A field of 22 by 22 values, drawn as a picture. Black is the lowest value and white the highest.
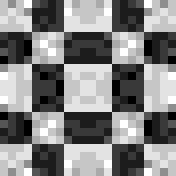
It mirrors both left to right and top to bottom. On average the colour sits 50% of the way up the scale. The field is checkered. The values fall into two levels.
